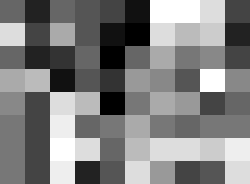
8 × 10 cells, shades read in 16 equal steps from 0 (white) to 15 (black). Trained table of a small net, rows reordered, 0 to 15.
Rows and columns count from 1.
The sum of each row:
79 79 98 75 78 75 42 74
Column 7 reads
0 2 5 7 5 8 2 6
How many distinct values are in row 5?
9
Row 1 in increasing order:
0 0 2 9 9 10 11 11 13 14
